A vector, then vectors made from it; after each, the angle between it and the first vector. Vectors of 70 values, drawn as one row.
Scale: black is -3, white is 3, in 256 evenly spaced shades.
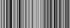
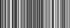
nearly opposite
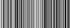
partly aligned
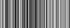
partly opposed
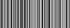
orthogonal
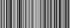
nearly parallel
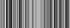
nearly parallel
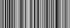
orthogonal
